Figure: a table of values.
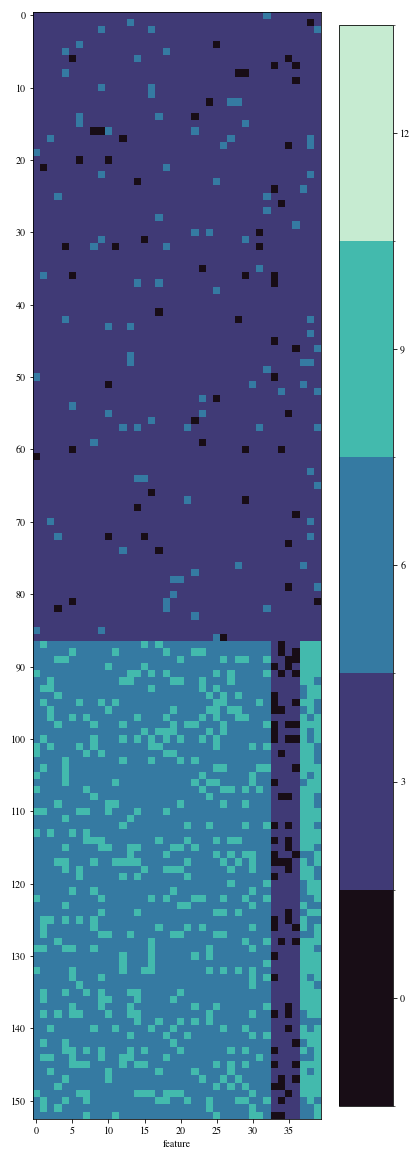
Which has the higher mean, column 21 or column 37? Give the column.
37
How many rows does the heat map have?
153
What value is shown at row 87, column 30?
6
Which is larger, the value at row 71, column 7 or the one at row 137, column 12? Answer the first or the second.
the second
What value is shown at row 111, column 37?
9
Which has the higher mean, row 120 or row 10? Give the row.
120
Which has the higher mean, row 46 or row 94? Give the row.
94
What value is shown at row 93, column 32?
6
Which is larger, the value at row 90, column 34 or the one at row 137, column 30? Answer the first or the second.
the second
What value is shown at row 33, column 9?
3
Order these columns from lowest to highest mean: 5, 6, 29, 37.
5, 29, 6, 37
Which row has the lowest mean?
60
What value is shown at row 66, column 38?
3
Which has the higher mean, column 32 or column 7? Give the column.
32
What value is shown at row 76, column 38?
3
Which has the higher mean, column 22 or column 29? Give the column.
22
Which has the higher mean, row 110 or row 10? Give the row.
110
